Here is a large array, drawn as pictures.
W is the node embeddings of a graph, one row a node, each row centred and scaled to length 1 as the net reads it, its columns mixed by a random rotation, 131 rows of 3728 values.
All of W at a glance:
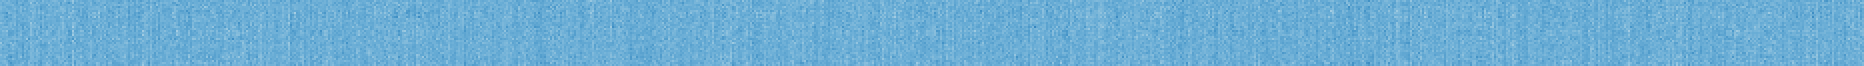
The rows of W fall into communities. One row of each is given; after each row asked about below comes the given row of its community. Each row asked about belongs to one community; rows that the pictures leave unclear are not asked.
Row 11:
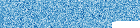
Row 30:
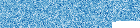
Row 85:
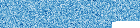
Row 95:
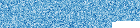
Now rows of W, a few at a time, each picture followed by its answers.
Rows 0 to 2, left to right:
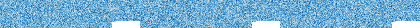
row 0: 30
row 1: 11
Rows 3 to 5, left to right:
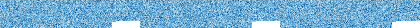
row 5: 95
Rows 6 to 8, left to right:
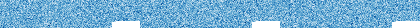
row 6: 30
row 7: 11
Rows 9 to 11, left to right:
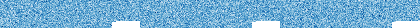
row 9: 85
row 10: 95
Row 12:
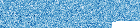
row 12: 85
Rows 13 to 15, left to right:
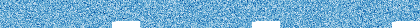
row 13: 30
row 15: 30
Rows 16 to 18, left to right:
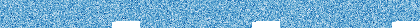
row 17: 85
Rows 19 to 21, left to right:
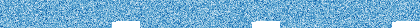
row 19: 85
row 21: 85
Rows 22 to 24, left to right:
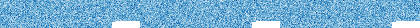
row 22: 11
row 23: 11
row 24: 11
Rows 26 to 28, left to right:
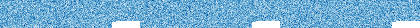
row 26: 85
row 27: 85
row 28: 11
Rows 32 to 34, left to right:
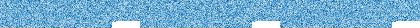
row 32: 85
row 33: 85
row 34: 85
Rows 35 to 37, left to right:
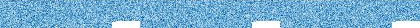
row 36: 11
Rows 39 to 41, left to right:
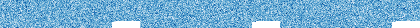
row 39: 30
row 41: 95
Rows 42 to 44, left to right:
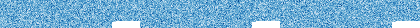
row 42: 30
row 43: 85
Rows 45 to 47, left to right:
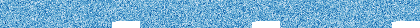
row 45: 85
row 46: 11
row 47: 11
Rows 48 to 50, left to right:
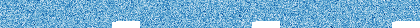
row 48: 85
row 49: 11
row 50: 11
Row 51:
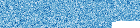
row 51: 85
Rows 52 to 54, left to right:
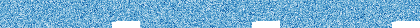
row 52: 30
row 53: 30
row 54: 11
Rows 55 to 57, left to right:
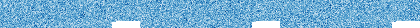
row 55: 11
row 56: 85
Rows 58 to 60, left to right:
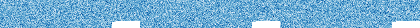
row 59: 95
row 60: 30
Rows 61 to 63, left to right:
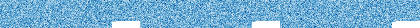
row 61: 30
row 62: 30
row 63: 11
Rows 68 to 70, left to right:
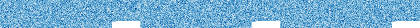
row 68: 30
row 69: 30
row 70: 30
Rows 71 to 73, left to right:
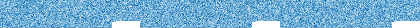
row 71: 11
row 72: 85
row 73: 11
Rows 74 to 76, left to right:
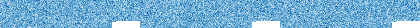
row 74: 85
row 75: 95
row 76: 95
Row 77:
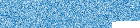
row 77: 95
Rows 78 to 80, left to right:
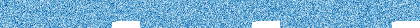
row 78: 85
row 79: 95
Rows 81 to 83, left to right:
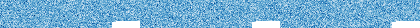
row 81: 30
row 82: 11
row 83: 11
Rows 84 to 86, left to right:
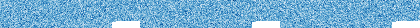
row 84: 11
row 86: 95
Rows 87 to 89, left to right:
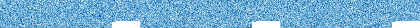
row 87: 11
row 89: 30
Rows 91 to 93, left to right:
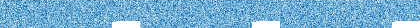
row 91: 85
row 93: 11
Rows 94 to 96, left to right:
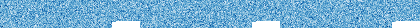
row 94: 85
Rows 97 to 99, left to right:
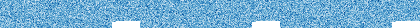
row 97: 95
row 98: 85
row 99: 95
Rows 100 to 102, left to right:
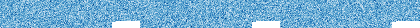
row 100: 95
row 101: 11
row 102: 85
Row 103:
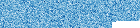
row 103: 30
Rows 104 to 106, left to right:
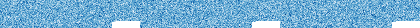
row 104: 11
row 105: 85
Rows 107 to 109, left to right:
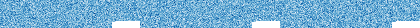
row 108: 11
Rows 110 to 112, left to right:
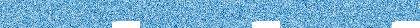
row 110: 30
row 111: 11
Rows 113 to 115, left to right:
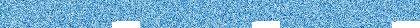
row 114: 30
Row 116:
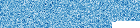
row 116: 95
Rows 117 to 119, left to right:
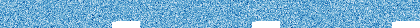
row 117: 11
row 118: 85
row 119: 11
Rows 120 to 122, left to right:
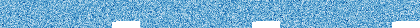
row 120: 11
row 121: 30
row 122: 85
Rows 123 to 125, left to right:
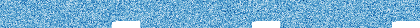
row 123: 30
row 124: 30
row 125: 30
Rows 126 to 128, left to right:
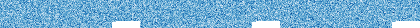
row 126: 30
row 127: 85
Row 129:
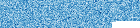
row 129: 30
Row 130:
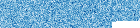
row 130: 30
